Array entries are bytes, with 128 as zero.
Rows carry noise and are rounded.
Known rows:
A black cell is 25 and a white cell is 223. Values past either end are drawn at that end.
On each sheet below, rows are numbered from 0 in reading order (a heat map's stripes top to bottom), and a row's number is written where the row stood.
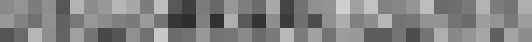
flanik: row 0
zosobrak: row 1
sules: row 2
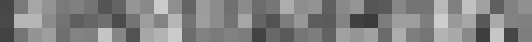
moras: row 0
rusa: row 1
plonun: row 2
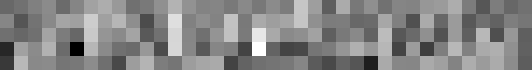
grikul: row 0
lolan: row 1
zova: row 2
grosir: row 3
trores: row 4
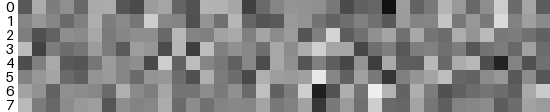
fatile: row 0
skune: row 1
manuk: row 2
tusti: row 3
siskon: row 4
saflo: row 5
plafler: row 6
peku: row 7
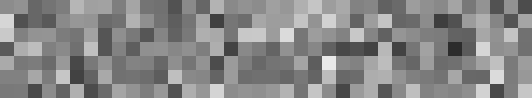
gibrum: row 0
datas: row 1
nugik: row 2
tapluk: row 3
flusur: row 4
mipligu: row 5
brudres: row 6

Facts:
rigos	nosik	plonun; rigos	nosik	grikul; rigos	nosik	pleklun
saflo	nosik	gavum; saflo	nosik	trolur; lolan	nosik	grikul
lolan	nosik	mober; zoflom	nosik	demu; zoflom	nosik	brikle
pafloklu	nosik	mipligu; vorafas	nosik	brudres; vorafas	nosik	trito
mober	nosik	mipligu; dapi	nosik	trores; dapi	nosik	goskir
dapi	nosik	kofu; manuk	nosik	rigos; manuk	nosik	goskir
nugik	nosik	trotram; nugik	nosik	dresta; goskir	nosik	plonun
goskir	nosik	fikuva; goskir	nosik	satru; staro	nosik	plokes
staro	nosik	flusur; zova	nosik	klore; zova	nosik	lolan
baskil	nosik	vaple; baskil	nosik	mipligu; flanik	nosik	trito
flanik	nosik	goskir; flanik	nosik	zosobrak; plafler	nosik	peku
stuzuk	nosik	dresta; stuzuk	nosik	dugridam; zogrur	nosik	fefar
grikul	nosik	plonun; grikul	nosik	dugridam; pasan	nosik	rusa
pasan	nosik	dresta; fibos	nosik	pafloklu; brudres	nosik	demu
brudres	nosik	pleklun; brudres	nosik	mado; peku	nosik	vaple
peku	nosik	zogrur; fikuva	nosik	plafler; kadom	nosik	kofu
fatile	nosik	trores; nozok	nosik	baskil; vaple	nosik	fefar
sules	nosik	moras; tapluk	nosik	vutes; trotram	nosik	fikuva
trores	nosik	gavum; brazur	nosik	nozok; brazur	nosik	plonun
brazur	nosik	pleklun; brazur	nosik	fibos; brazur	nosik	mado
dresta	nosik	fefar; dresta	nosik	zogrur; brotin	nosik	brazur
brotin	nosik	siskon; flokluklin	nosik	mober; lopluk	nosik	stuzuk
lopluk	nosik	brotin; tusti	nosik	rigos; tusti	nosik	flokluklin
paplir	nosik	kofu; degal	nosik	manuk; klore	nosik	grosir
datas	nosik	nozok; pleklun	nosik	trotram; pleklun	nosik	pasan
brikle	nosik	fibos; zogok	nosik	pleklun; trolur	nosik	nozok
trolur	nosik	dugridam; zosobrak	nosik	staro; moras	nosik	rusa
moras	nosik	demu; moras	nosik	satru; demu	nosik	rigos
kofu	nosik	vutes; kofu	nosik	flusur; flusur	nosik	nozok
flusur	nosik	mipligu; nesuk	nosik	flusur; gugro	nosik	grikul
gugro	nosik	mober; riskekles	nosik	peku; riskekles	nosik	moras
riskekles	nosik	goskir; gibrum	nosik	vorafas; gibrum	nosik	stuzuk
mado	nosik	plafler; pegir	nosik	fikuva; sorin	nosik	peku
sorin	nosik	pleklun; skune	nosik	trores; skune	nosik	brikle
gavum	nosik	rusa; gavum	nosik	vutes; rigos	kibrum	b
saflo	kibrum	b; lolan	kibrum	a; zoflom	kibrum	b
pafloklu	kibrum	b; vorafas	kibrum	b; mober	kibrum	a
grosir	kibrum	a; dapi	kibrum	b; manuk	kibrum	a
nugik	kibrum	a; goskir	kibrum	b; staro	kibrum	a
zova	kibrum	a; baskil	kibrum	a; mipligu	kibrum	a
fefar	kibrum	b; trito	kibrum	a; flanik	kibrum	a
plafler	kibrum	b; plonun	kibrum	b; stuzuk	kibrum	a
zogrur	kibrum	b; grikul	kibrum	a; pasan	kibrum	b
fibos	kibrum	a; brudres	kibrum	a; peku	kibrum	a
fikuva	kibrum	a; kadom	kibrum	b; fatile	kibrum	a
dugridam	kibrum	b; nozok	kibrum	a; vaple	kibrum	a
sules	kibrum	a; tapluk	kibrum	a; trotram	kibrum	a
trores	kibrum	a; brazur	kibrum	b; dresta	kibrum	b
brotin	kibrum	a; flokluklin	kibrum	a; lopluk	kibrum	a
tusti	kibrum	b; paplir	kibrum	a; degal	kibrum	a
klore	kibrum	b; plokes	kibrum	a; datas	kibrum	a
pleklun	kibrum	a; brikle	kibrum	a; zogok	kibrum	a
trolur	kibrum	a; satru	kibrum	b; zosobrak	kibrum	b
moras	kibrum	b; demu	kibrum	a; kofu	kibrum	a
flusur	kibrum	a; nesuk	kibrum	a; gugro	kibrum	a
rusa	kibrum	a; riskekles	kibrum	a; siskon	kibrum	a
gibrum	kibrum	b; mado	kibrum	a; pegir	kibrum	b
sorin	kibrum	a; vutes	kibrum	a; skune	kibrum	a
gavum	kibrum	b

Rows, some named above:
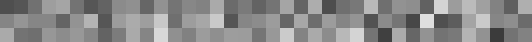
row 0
demu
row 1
dapi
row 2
riskekles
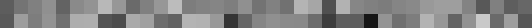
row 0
grikul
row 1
fatile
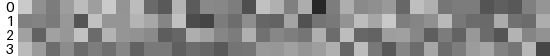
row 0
pegir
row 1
flanik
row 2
mober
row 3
stuzuk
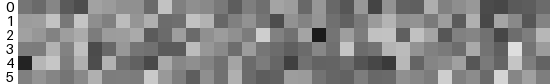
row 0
brotin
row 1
fibos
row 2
fikuva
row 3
mipligu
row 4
vutes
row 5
skune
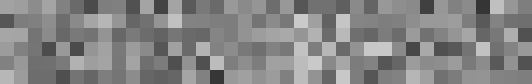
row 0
fefar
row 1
grikul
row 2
stuzuk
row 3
nesuk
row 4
gibrum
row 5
trolur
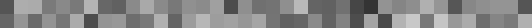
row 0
gavum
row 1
pleklun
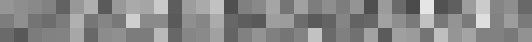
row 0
dapi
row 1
skune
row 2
rigos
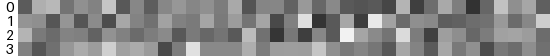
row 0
tapluk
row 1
mado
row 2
staro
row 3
lolan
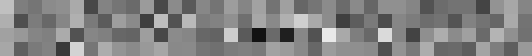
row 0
vaple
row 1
tusti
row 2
plokes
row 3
brazur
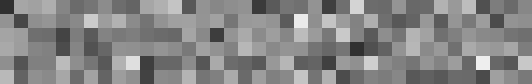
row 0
satru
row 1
gugro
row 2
trolur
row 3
pasan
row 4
zoflom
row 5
flokluklin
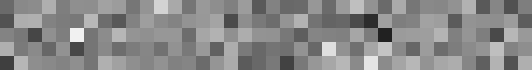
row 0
goskir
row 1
gavum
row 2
sorin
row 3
flusur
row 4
trito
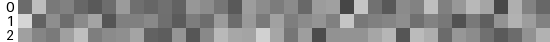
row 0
dugridam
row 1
baskil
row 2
trotram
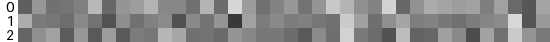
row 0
vorafas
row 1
nozok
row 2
kofu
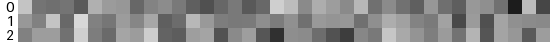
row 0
lopluk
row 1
pafloklu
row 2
brikle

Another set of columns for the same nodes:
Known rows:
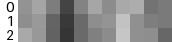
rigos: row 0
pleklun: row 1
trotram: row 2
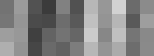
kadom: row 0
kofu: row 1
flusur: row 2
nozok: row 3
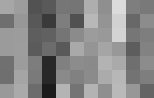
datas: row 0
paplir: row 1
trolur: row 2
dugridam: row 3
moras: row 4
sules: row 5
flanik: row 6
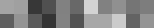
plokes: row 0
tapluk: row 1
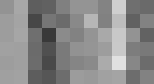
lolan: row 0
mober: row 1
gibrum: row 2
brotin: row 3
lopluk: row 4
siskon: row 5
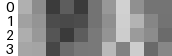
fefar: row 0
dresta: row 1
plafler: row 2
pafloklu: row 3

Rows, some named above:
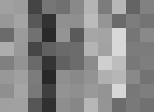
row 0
mober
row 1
trito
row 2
dapi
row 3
baskil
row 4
pasan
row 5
brudres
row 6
zoflom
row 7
trito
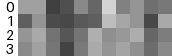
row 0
plokes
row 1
vutes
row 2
grikul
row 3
demu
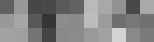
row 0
vutes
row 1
trito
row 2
brazur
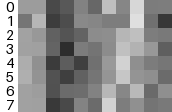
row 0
nesuk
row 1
zova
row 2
stuzuk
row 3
pegir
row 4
fefar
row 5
plafler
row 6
fibos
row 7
plokes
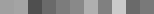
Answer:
flokluklin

